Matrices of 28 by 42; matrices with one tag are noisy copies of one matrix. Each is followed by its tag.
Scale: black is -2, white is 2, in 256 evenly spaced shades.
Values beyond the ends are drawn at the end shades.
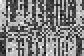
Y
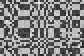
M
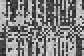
Y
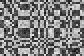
M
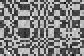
M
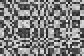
M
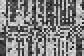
Y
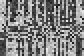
Y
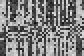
Y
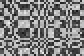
M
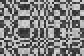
M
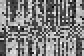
Y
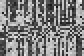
Y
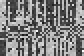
Y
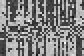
Y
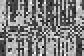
Y
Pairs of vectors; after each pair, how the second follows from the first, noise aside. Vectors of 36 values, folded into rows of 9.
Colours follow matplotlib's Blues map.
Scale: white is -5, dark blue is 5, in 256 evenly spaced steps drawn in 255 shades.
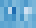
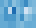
copied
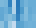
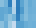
copied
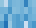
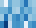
scaled up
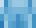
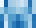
scaled up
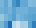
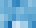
copied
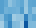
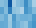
reversed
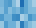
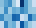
scaled up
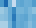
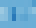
partly zeroed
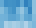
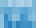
reversed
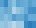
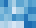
scaled up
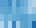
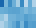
reversed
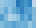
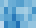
reversed
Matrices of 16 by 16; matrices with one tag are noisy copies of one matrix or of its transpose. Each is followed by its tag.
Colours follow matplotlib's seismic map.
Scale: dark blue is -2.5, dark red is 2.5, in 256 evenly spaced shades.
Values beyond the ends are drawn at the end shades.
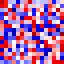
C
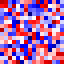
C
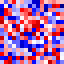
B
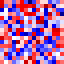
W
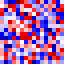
B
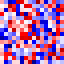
B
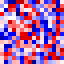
B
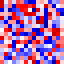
W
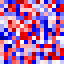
B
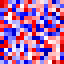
C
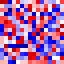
W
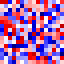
W
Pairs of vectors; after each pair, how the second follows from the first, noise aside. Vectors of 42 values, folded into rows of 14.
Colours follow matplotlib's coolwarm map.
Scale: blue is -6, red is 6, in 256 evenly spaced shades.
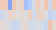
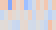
copied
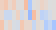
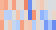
scaled up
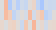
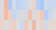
copied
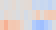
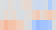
copied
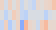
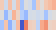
scaled up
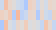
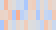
copied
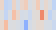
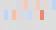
partly zeroed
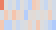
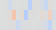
partly zeroed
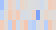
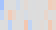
partly zeroed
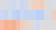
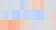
copied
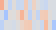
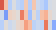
scaled up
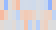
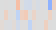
partly zeroed
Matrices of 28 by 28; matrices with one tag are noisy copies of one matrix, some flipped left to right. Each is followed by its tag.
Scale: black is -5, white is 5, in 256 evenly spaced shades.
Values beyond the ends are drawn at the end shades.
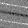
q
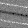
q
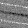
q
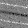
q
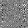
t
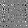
t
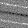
q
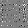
t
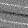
q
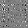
t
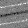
q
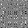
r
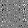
t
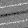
q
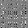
r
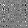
t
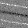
q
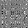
r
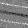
q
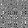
r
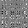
r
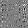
t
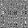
r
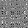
r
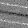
q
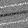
q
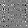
t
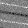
q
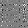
t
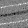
q
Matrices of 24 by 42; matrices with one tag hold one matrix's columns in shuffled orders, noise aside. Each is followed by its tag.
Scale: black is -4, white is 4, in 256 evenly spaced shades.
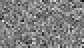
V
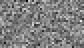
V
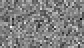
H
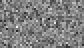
H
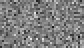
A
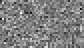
A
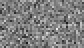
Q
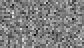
A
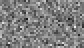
H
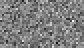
V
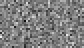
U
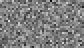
V
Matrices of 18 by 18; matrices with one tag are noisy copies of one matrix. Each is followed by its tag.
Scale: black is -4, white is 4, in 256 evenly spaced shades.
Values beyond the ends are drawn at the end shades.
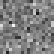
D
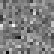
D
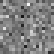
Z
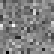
D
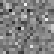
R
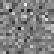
R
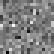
D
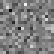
R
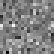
D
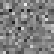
R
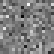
Z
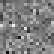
D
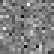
Z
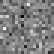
Z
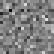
R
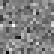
D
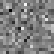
R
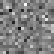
R
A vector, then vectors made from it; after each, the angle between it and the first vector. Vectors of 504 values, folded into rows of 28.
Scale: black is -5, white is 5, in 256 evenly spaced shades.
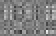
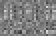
nearly parallel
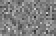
partly opposed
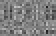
nearly opposite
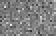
orthogonal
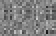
nearly opposite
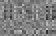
nearly opposite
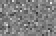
orthogonal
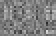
nearly parallel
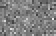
orthogonal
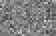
partly opposed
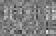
nearly parallel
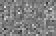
partly aligned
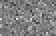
orthogonal
